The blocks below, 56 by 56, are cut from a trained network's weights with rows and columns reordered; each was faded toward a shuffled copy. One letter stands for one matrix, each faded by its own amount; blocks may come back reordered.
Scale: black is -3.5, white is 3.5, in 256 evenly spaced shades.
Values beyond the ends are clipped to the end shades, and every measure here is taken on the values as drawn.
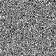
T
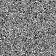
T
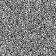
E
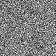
E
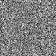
E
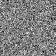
E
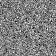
T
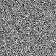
E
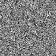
E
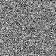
E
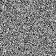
E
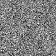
E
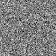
E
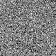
T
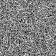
T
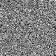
E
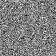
T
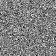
E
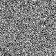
E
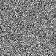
E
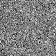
T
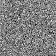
T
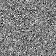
T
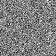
T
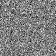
E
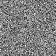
E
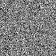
T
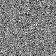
E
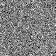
T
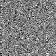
E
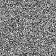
E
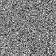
E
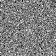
T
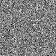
T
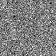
E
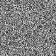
E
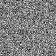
E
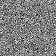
T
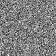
E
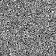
T
